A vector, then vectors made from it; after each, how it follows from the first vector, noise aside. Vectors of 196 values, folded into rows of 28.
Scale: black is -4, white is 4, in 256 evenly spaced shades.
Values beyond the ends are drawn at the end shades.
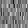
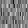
copied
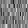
copied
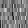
wrapped around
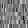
wrapped around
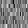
copied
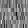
wrapped around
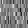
wrapped around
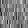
wrapped around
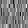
copied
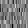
wrapped around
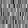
copied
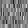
copied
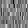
copied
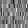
copied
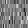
wrapped around
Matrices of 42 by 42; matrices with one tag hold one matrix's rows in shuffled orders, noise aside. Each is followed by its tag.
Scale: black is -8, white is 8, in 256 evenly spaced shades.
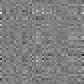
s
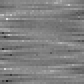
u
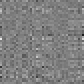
s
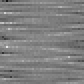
u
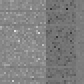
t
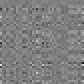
s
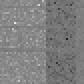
t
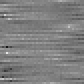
u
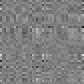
s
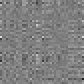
s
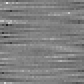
u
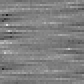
u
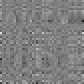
s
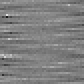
u
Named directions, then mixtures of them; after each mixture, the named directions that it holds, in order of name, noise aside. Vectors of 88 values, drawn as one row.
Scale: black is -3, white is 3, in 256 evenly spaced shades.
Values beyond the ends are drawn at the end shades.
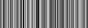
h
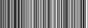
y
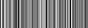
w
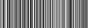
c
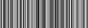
h, w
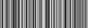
c, h, w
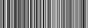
c, y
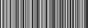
h, w, y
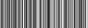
h, y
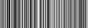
c, h, y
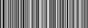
h, w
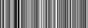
w, y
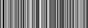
h, w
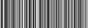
c, h, w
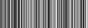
y
